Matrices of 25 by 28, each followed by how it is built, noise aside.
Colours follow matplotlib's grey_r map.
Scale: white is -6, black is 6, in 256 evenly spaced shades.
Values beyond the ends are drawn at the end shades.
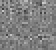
low rank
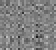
low rank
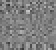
low rank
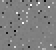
sparse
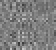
low rank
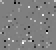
sparse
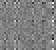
low rank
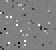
sparse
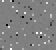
sparse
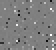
sparse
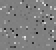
sparse
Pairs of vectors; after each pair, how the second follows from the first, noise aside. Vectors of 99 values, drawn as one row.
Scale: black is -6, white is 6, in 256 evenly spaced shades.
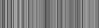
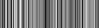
scaled up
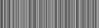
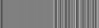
partly zeroed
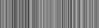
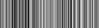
scaled up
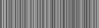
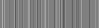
partly zeroed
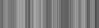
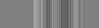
partly zeroed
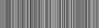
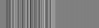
partly zeroed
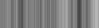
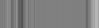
partly zeroed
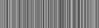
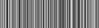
scaled up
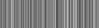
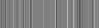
partly zeroed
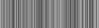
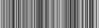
scaled up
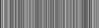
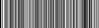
scaled up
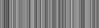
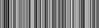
scaled up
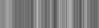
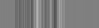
partly zeroed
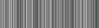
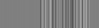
partly zeroed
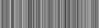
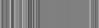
partly zeroed
